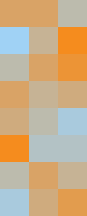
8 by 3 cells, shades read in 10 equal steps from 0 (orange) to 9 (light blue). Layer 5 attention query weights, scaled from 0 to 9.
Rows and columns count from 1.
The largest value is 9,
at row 2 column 1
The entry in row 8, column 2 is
4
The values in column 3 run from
0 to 8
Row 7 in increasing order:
3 5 6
